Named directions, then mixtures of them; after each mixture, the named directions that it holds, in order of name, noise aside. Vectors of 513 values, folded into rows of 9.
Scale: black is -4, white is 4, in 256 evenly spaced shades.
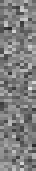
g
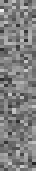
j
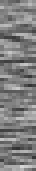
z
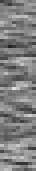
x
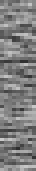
z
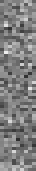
g, z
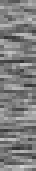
z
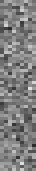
g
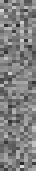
g, j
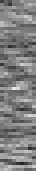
x, z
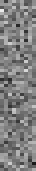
j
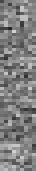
g, x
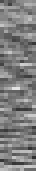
x, z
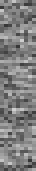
j, z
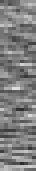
x, z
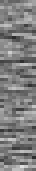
z
